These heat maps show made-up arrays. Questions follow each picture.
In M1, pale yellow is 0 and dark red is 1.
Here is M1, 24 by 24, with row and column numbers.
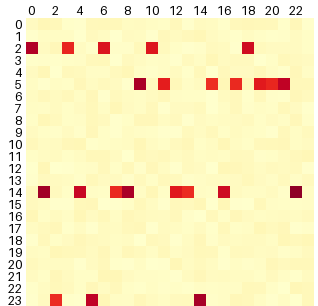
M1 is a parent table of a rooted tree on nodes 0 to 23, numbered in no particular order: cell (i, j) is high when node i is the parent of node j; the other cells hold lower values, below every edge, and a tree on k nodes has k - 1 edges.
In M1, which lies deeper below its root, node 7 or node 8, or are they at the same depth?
the same depth
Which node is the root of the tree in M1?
23
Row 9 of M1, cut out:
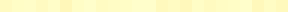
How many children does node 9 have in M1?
0
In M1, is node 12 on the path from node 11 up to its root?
no
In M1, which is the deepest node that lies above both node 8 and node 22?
14
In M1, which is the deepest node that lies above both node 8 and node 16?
14
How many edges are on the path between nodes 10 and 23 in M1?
2
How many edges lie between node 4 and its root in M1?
2
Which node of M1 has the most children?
14
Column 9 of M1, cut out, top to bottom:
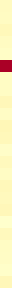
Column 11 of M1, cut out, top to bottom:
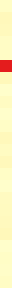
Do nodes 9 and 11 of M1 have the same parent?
yes
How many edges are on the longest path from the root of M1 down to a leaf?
2
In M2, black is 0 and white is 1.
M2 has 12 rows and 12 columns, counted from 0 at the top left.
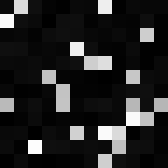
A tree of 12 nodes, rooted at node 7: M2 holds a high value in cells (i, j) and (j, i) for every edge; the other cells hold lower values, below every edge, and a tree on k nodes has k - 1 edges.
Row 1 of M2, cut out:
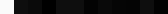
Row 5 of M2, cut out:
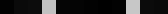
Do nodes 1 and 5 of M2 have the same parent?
no
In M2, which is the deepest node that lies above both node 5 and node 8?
9
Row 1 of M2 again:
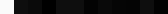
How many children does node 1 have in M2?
0
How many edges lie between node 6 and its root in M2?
2
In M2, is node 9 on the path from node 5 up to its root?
yes
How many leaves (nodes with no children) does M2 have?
5
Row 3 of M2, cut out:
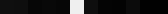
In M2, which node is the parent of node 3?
5
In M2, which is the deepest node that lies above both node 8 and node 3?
9
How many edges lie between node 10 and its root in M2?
3
